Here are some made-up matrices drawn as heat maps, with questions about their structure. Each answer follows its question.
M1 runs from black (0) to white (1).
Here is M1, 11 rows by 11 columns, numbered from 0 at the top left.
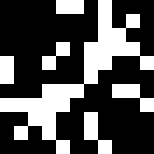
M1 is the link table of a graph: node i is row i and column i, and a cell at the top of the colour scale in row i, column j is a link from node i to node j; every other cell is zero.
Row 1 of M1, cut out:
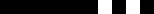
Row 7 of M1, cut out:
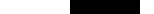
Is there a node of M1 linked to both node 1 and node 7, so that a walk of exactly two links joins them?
no
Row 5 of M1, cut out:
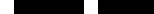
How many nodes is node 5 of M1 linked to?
2
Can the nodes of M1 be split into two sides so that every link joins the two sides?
no
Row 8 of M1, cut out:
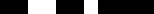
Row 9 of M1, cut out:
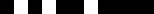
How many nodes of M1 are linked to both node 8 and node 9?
2
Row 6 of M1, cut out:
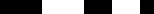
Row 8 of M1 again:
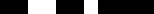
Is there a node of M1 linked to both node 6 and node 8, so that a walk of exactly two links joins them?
yes
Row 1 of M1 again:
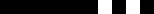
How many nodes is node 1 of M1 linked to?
2
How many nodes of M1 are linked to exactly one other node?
0
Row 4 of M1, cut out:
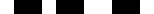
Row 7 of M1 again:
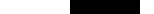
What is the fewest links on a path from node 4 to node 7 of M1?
1
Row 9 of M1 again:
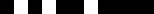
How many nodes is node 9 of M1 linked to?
3
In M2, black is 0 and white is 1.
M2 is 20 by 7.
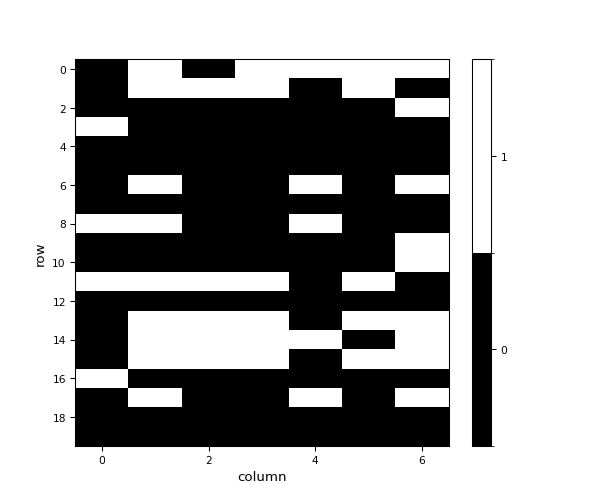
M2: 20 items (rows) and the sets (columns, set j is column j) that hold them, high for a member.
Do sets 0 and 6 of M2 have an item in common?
no
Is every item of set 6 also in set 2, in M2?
no
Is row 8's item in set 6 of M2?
no
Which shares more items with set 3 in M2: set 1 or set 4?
set 1
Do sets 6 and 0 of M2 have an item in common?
no
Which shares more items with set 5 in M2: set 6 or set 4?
set 6
